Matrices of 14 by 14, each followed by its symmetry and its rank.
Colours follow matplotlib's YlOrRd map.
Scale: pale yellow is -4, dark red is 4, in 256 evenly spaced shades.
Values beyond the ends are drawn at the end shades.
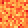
neither, full rank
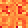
neither, rank three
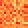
neither, rank three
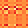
neither, rank one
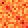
symmetric, full rank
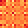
symmetric, rank two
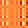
neither, rank one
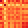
symmetric, rank two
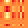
neither, rank one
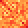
symmetric, full rank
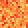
neither, full rank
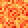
symmetric, full rank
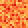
neither, full rank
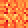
neither, rank three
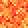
neither, full rank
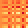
neither, rank one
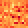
neither, rank three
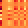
neither, rank one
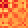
symmetric, rank two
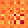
symmetric, rank two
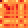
symmetric, rank two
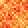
symmetric, full rank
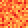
symmetric, full rank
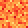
neither, full rank
